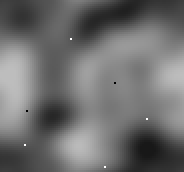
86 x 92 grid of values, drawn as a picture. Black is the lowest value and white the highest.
Six lone cells stand out: four far higher and two far lower than their neighbours. The texture varies smoothly and slowly. The ninth with the lowest average is the bottom right. No overall slope runs across the table. No row or column stands out.
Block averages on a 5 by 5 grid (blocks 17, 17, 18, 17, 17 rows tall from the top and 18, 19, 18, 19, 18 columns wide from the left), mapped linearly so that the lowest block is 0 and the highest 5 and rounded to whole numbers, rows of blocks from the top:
1 2 1 1 1
4 2 3 4 4
5 2 4 3 4
4 1 4 2 3
1 3 4 1 0
